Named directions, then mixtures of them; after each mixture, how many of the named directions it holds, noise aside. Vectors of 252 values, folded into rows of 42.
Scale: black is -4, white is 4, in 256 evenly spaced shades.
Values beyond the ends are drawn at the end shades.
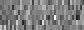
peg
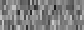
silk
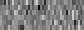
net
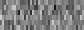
one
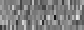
one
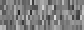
two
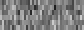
one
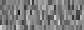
two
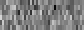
one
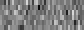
one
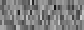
two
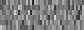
three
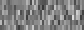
three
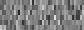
two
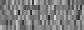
three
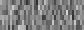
three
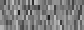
three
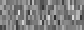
two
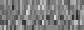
two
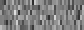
three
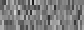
three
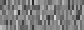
three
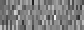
two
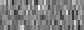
one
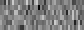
one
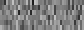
three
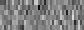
one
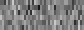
two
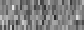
two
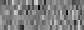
one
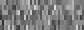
one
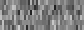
one
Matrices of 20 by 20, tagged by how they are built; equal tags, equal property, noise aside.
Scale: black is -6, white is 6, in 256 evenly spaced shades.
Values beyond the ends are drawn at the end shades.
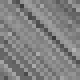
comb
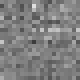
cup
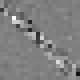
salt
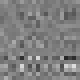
cup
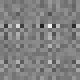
cup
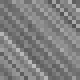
comb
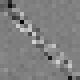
salt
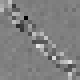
salt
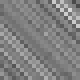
comb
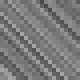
comb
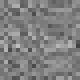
cup
